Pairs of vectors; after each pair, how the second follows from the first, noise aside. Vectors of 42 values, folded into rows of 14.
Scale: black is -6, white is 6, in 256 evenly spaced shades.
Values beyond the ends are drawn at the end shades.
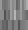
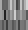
scaled up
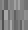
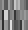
scaled up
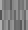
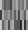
scaled up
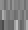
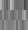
reversed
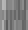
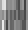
scaled up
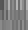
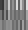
scaled up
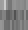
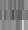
reversed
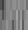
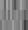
reversed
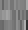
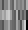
scaled up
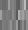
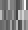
scaled up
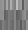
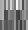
scaled up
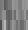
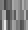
scaled up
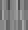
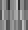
scaled up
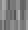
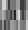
scaled up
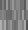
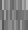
reversed
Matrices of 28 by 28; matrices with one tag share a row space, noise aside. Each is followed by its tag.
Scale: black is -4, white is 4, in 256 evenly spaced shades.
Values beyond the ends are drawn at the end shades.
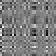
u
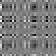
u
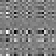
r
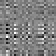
r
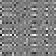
u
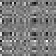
u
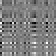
u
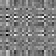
r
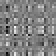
r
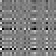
u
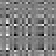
r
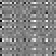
u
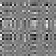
u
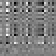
r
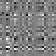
r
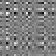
r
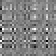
u
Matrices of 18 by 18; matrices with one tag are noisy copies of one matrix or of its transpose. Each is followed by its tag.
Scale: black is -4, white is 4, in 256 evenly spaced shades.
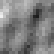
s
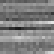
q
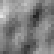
s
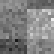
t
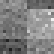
t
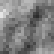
s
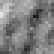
s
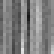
q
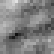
s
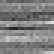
q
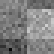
t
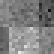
t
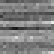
q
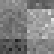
t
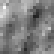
s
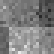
t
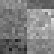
t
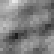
s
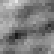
s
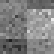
t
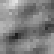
s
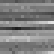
q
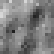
s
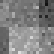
t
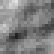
s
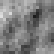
s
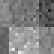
t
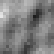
s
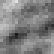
s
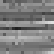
q
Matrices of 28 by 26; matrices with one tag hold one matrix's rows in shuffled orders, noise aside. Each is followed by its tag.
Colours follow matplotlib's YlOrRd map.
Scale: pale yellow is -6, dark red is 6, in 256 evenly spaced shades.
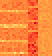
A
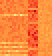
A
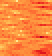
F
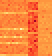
A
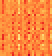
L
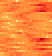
F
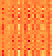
L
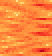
F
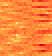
F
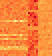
A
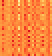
L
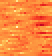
F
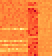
A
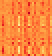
L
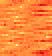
F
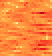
F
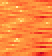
F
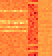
A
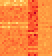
A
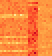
A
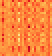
L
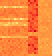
A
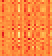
L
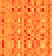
L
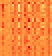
L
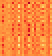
L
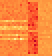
A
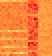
A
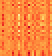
L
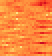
F
